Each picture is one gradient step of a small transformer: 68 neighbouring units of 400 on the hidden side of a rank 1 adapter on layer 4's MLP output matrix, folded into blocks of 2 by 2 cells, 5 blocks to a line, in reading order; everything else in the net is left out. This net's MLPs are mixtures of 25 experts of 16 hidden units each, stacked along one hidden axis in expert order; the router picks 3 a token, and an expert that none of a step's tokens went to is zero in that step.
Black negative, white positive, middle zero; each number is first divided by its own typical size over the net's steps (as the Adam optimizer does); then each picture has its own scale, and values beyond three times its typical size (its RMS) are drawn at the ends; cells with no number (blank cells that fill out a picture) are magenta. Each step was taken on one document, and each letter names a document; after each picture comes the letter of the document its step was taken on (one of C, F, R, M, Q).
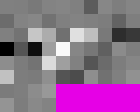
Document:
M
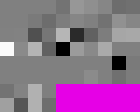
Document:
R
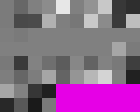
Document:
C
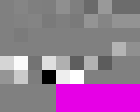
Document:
C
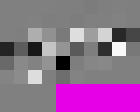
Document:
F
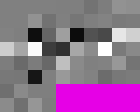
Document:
F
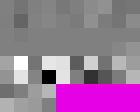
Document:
C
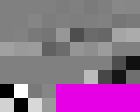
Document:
R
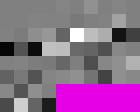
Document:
M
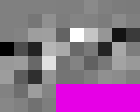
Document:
M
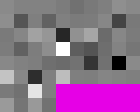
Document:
R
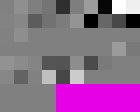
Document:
C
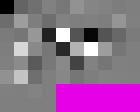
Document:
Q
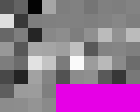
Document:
Q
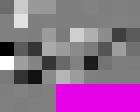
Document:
M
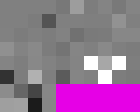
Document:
R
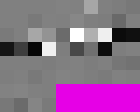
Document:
F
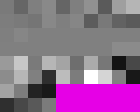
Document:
C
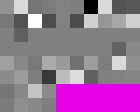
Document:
C
